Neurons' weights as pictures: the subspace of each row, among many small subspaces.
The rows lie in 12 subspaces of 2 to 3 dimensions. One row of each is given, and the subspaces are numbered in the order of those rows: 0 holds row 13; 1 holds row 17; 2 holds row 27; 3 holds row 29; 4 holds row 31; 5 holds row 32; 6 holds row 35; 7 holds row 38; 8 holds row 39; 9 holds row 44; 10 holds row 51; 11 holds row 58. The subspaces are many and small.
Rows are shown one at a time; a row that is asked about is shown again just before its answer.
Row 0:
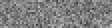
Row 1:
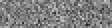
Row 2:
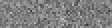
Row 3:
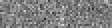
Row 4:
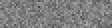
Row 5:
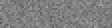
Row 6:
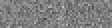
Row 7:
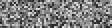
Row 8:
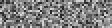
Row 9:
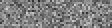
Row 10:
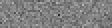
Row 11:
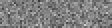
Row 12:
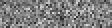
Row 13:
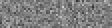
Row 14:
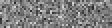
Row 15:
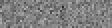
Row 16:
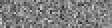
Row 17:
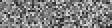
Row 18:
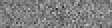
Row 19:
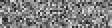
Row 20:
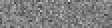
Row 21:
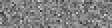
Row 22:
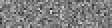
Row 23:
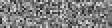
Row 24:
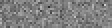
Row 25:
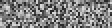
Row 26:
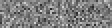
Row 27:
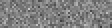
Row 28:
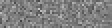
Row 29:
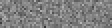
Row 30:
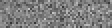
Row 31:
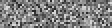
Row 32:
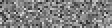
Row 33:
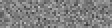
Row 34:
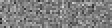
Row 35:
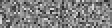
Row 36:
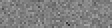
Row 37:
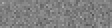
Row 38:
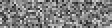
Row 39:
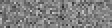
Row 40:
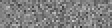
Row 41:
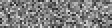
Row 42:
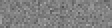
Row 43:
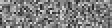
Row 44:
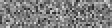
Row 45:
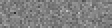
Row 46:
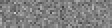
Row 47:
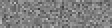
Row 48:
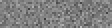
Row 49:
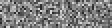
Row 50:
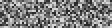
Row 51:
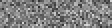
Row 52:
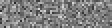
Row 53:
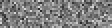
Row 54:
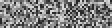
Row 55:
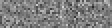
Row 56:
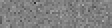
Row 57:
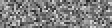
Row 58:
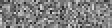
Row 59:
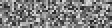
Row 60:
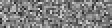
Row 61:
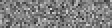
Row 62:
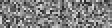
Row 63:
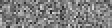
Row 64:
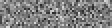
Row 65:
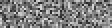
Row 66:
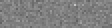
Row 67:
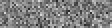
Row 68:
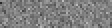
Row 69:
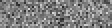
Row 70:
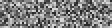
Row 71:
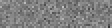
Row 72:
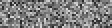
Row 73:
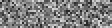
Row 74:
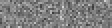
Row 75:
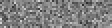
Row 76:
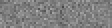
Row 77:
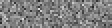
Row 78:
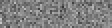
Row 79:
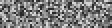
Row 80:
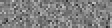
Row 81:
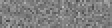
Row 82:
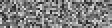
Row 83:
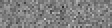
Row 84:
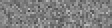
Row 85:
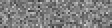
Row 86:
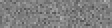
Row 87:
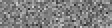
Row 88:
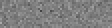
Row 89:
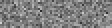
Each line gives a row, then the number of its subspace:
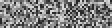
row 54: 8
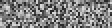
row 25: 4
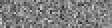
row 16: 11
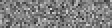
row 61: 6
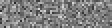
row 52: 8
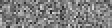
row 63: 11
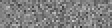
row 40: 4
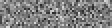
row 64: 9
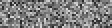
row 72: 6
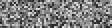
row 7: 6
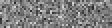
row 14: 8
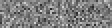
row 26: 6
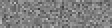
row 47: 6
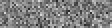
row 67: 2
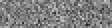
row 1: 10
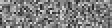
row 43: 11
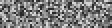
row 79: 4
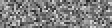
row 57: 4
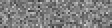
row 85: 7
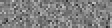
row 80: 2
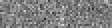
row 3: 1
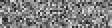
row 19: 2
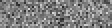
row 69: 1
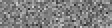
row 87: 1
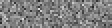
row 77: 9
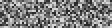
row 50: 9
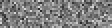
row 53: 9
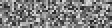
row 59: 4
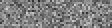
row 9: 4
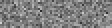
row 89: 1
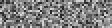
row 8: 5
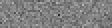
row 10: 5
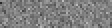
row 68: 2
